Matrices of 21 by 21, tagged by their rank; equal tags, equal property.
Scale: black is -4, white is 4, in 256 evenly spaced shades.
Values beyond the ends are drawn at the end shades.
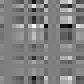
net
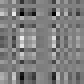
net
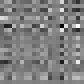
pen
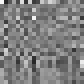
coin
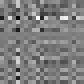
pen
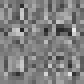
coin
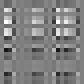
net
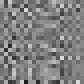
coin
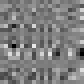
coin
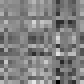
pen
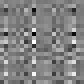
pen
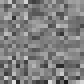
coin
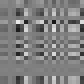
net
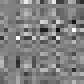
coin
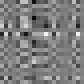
pen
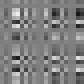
net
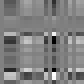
net
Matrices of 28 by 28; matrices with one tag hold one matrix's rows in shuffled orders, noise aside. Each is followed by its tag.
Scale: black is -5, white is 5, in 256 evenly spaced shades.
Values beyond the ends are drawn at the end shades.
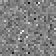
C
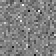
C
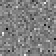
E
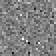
C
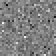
E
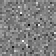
C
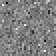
E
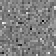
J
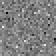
E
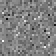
E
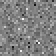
C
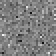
J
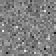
E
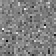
E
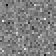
E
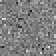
J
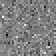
E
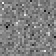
E
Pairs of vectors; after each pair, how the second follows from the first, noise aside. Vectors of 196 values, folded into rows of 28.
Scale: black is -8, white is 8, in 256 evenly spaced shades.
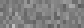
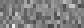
scaled up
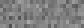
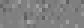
partly zeroed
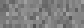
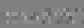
partly zeroed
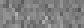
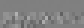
partly zeroed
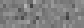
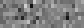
scaled up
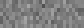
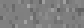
partly zeroed
